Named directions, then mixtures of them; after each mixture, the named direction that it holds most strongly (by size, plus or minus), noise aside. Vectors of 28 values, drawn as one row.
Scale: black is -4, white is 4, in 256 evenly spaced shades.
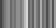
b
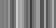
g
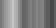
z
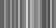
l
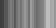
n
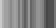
n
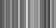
l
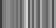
b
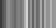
b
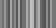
l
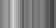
z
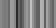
g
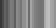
n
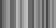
b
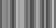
g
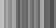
n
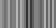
l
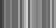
l
